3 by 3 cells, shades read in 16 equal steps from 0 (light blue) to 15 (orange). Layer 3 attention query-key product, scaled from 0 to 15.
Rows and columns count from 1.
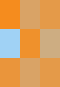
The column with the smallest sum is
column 1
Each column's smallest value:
0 10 8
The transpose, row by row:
15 0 13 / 10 14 10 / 12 8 12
